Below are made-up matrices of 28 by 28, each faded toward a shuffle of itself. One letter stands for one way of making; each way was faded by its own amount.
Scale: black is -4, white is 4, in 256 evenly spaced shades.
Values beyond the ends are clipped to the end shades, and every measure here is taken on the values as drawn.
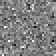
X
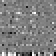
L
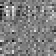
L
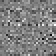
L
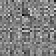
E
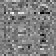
E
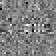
L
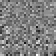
E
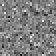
X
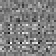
L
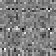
L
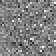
X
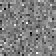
X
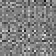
E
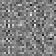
E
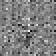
L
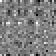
L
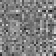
E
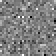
X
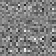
E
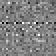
L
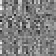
E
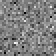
X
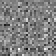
E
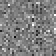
X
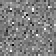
X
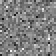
X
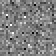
X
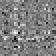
L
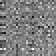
E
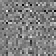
E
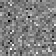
X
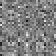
E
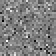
X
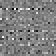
L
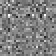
L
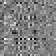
L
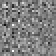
E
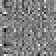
E
